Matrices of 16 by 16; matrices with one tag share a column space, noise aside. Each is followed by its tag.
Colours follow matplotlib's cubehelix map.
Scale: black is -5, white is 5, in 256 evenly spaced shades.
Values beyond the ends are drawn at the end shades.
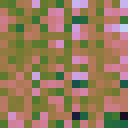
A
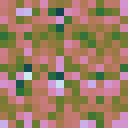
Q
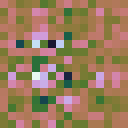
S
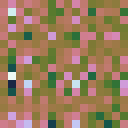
Q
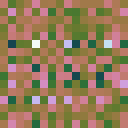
S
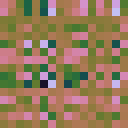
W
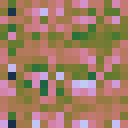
Q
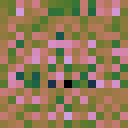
W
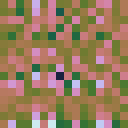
Q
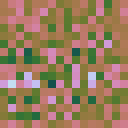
W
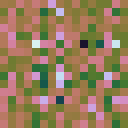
S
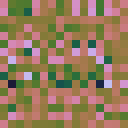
W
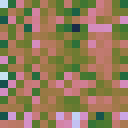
A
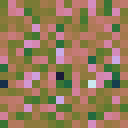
W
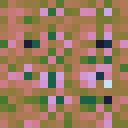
S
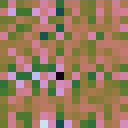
Q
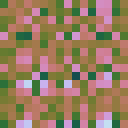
Q
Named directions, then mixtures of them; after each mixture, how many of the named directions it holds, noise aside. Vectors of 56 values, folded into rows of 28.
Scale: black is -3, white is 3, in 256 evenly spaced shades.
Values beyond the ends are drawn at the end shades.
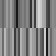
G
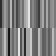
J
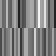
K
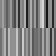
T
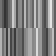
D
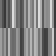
two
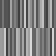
three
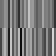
three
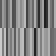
two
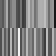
two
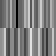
three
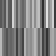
three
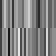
three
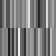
three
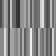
three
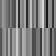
one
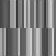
two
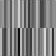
three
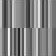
two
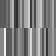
three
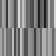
one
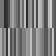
two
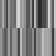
three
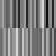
one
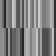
two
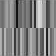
one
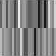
one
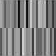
two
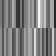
three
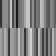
two
